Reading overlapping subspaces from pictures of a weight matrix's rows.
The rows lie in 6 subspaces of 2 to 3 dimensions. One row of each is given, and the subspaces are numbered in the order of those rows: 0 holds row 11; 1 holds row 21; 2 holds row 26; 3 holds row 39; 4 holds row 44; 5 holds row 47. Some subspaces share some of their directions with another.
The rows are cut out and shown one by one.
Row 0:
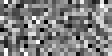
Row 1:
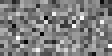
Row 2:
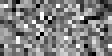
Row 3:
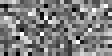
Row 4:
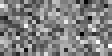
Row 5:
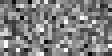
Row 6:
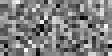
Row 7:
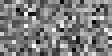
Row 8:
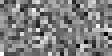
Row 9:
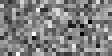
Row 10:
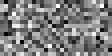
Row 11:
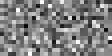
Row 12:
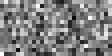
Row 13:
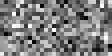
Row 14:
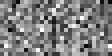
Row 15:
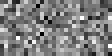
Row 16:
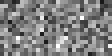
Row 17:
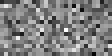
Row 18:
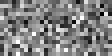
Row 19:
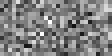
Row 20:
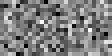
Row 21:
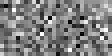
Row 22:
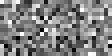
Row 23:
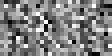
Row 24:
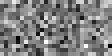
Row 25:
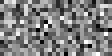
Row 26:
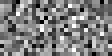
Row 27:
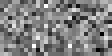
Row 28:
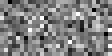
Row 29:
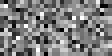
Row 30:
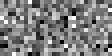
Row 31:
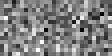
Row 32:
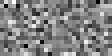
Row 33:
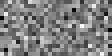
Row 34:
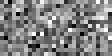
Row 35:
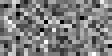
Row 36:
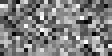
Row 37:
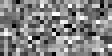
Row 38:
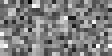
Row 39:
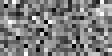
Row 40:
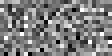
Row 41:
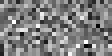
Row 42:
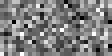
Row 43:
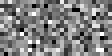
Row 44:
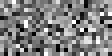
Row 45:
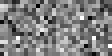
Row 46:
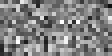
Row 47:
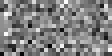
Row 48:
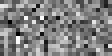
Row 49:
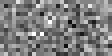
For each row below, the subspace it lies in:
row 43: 0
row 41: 3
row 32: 3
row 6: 2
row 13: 5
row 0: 3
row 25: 3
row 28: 3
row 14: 2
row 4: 4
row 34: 1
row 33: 3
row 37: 5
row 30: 2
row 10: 5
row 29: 0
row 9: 1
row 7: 0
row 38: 2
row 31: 4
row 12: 5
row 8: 3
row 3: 0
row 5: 2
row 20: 5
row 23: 3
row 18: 4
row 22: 0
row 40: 0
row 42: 5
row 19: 1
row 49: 1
